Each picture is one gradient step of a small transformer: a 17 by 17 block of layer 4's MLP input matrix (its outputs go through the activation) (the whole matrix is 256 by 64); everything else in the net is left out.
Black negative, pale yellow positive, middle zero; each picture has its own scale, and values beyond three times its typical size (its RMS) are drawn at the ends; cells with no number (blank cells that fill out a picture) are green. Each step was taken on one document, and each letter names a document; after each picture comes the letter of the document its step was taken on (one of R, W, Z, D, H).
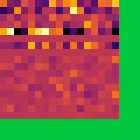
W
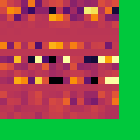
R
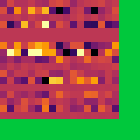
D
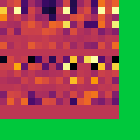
R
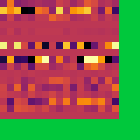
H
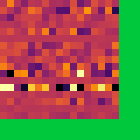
W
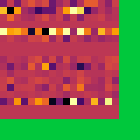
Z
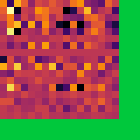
Z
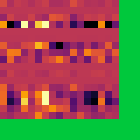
D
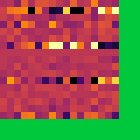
R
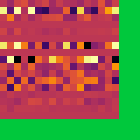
H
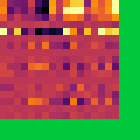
W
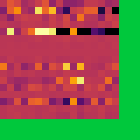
Z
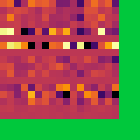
W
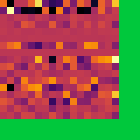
R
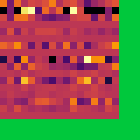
H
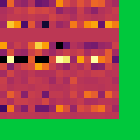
D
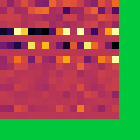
W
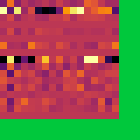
H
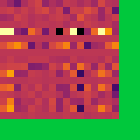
W
